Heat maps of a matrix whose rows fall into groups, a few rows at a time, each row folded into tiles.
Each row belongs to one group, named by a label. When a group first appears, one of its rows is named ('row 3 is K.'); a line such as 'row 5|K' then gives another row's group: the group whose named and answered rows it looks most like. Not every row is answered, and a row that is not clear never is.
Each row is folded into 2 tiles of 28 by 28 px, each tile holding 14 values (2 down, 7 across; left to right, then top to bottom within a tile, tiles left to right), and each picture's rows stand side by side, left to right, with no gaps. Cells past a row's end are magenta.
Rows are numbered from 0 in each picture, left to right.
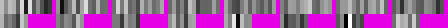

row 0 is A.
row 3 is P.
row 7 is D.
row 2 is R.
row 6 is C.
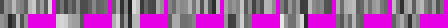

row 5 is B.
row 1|D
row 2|P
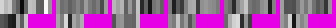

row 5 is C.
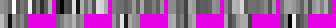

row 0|R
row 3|P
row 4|B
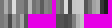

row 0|R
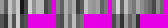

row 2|R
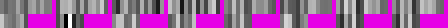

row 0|B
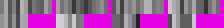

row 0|P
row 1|D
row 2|R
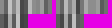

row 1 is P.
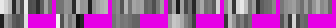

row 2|R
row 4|R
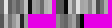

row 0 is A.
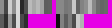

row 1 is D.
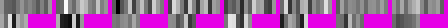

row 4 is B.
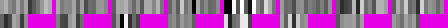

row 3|R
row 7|R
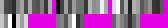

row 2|A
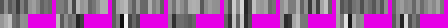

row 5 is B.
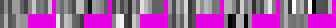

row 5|R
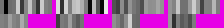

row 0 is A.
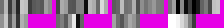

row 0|P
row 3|D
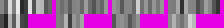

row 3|D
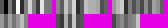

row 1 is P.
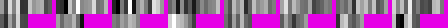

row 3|D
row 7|B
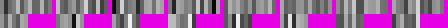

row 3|B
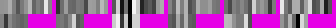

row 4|B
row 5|A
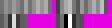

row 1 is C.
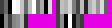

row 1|C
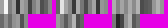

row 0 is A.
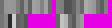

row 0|C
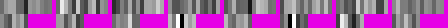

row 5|C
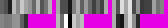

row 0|R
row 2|B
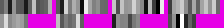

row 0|D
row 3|C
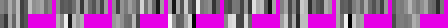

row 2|B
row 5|P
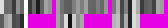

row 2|P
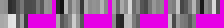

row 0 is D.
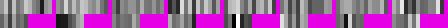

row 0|R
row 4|C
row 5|P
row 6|C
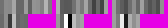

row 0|C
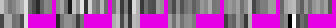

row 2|P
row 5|C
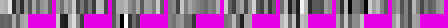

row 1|B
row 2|C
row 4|A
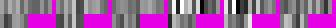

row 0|B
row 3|R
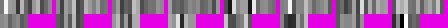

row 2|P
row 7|C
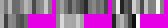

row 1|D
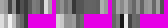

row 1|D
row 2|C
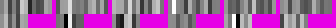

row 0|P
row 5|D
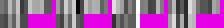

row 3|P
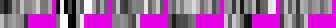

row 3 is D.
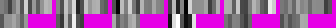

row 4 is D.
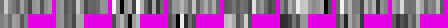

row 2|A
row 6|R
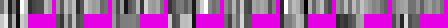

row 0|P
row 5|R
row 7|C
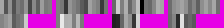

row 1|D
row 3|C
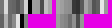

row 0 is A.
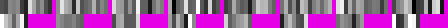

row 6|A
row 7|B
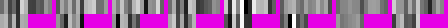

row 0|P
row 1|R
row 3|P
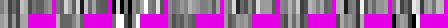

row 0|P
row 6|A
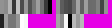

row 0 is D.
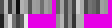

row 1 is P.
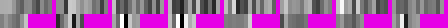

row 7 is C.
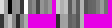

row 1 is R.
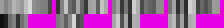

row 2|P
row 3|P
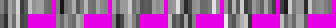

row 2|B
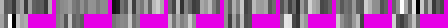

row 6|B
